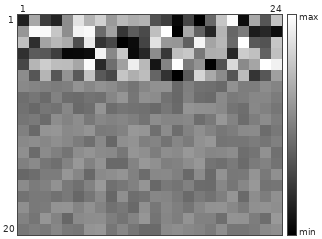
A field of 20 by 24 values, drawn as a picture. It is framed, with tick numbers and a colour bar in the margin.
A few values lie far out on both sides of the bulk. The bottom part is calmer, past a seam about 30% of the way down. On average the colour sits 50% of the way up the scale. No regular stripes run through it.
